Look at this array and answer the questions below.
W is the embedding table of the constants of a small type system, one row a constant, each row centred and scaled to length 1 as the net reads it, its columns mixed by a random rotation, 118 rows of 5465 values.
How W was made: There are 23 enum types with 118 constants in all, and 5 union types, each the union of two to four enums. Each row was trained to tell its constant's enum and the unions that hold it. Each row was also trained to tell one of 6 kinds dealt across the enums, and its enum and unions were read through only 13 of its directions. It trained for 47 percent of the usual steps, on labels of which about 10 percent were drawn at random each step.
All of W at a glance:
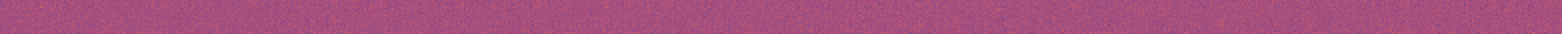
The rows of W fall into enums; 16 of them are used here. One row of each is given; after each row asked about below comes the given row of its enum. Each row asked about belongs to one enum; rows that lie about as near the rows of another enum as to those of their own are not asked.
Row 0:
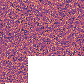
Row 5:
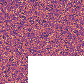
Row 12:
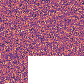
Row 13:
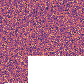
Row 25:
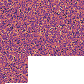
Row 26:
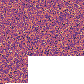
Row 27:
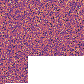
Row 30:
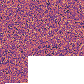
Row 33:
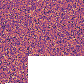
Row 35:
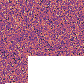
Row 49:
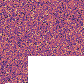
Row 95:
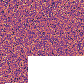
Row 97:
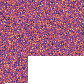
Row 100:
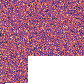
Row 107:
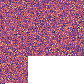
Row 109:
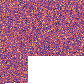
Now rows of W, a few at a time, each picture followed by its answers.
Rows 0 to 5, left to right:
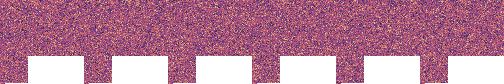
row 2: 5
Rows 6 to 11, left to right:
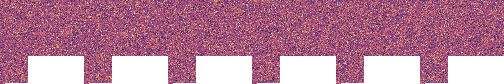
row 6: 25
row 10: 107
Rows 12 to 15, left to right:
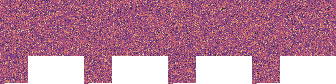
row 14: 109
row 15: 107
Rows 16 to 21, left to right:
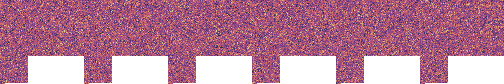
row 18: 30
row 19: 107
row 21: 25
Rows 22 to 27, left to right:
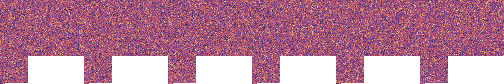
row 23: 27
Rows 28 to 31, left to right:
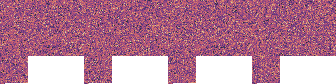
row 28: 30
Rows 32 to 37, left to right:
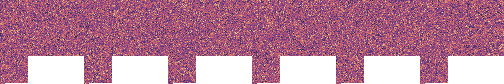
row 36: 107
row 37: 30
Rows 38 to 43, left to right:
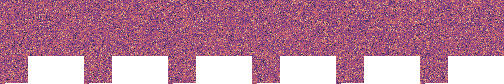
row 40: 35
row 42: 95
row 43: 0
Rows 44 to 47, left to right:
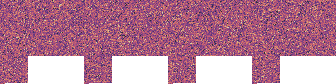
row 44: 33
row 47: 5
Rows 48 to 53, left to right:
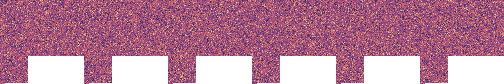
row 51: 12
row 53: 30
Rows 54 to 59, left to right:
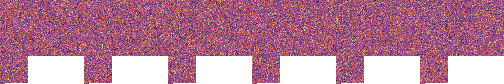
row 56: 49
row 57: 100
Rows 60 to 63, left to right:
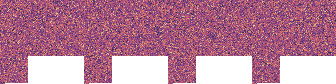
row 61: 12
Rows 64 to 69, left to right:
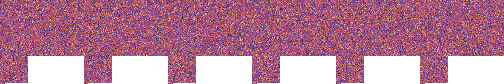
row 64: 33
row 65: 12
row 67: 27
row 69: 0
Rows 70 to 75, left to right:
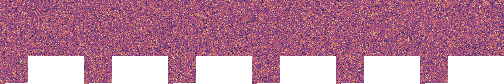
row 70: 12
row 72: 33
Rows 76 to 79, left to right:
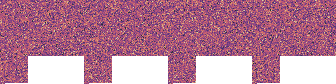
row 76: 27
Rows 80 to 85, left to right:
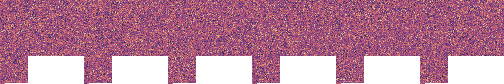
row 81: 49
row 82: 27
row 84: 33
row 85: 5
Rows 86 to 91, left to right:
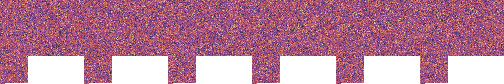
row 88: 5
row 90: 100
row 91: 100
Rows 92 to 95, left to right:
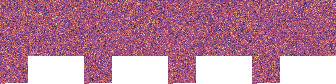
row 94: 107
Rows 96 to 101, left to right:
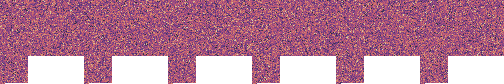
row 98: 30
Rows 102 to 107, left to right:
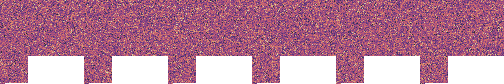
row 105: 95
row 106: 27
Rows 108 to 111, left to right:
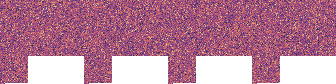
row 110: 49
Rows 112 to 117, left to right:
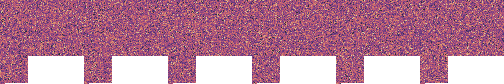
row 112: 97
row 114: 12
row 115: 33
